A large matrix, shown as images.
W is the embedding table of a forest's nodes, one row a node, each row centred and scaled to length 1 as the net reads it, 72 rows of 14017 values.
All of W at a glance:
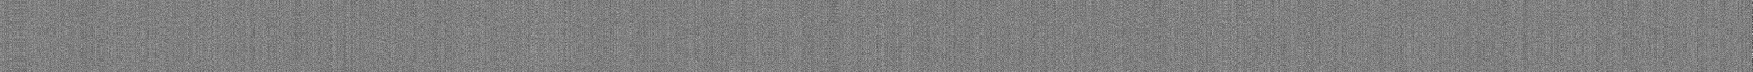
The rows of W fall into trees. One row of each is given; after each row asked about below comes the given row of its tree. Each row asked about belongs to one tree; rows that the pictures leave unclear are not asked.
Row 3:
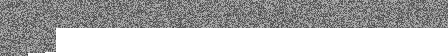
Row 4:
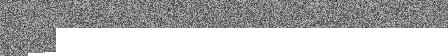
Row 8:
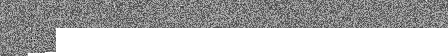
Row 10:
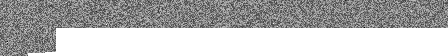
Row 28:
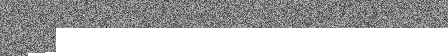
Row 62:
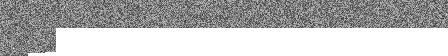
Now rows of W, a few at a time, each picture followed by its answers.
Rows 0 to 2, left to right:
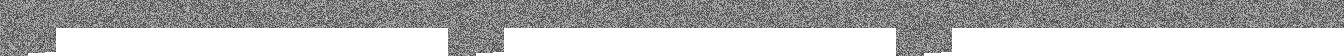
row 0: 4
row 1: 3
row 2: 3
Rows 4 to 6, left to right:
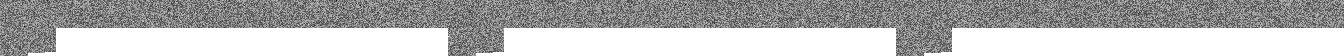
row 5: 8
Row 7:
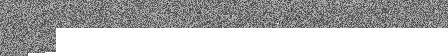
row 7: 4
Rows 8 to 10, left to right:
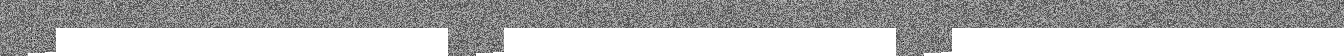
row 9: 3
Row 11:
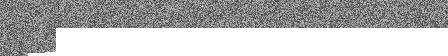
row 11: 62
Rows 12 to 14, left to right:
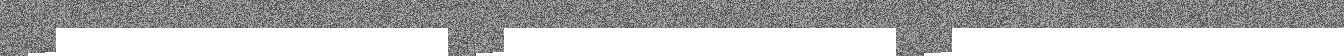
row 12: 8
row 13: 3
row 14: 28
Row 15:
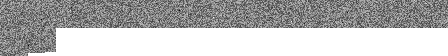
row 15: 8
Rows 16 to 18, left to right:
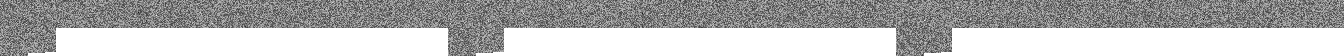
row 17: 62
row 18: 4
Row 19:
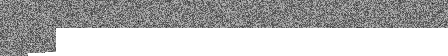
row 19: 10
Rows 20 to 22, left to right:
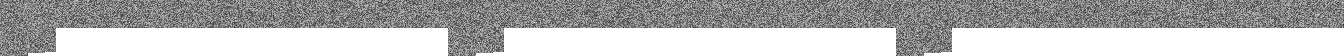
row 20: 4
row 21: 3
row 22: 3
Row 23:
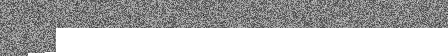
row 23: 28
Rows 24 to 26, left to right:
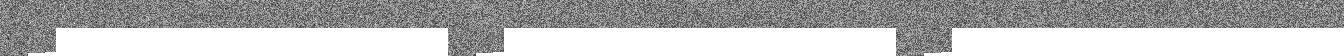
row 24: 62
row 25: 4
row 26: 10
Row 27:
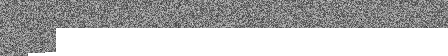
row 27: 10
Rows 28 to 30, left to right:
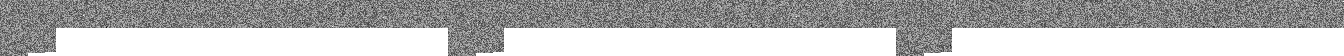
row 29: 3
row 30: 28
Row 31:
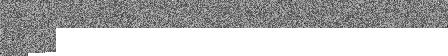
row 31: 4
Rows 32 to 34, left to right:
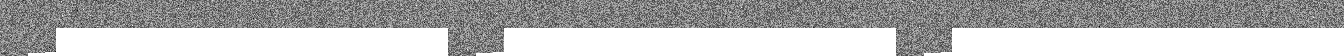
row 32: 28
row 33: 28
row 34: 28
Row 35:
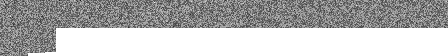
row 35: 10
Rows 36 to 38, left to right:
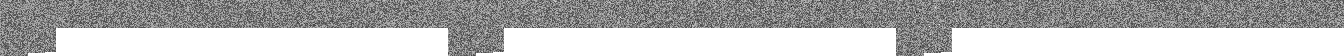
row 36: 4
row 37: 4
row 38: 8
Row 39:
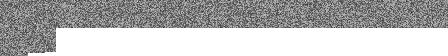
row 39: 3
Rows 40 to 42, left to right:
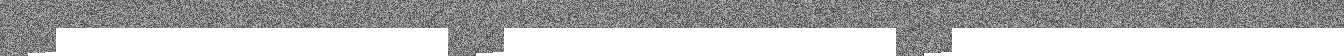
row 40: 10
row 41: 4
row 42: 3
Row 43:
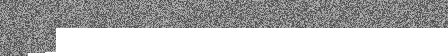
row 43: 62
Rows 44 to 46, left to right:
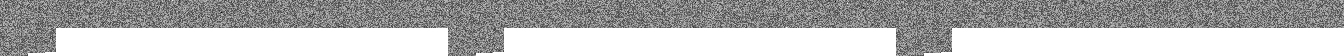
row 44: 10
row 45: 3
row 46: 10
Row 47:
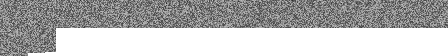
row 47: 10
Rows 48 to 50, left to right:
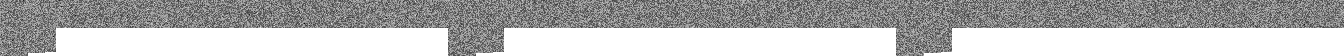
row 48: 4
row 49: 28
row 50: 10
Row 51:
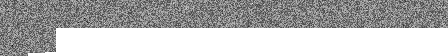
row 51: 10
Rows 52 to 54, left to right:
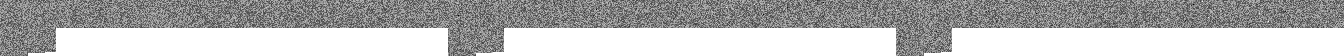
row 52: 4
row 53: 28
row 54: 4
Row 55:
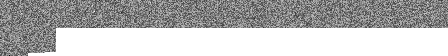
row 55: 28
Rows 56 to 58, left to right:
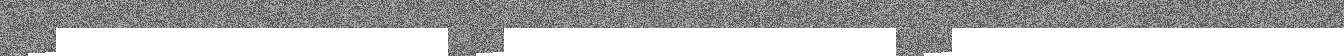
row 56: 3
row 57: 28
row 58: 10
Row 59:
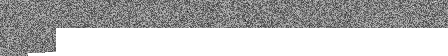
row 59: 10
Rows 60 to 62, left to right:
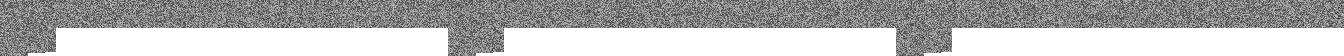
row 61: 3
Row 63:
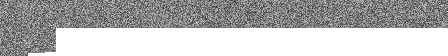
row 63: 4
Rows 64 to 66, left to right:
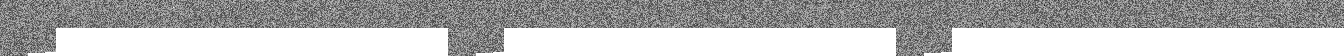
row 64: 62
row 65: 10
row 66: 3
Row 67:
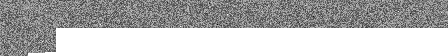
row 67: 4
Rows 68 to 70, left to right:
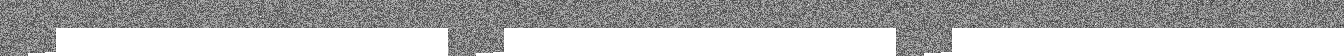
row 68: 3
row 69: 10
